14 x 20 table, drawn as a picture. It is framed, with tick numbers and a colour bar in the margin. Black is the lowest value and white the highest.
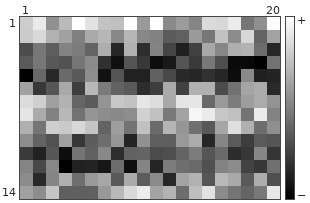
Slope: none. Odd rows or columns: none. Stripes: horizontal, repeating 2 times. Seam: none.
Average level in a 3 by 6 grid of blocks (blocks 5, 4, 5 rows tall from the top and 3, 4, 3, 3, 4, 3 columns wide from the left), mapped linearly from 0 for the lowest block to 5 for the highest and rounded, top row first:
231021 | 544454 | 102120
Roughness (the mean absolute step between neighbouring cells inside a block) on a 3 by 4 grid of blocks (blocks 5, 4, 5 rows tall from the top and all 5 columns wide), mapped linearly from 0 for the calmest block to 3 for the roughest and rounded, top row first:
0213
1131
2311
